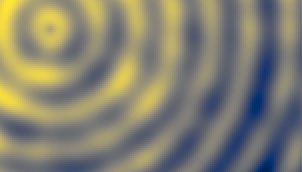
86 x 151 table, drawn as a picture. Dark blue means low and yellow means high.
Average level on the scale: 50%. Grain: smooth. Histogram: bell-shaped. Slope: up to the top left. Ninth with the highest average: top left. Rings: centred on the top left. Lone odd cells: none.
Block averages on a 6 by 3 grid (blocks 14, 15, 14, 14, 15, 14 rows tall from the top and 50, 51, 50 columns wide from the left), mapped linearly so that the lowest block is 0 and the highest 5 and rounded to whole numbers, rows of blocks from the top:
5 4 2 / 4 3 2 / 4 3 1 / 4 3 0 / 2 2 0 / 2 2 0
